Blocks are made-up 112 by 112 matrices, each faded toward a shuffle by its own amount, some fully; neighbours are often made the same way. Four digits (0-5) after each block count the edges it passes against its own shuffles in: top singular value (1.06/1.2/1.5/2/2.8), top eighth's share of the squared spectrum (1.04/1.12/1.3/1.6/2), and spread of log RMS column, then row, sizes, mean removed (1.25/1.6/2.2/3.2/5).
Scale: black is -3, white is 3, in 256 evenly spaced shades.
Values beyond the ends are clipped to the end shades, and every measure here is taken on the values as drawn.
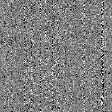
2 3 4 0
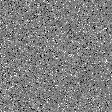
0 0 0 0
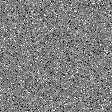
0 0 0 0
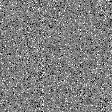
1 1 2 0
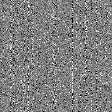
2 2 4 0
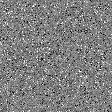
0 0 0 0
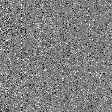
2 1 2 0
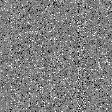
1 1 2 0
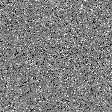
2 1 0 0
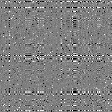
5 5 3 4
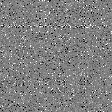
4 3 1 2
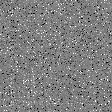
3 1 0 0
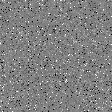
3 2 0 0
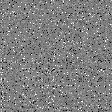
3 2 1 1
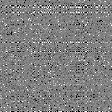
5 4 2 3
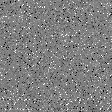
2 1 0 0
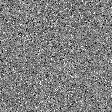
0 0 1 0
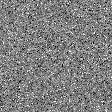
0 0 0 0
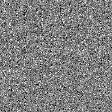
0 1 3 0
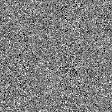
0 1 3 0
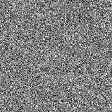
3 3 1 1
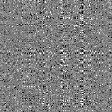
5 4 3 3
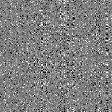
4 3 3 2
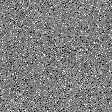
2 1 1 0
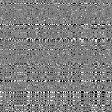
5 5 3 4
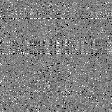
4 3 1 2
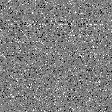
3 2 0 2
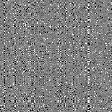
5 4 3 2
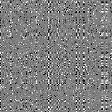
5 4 3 3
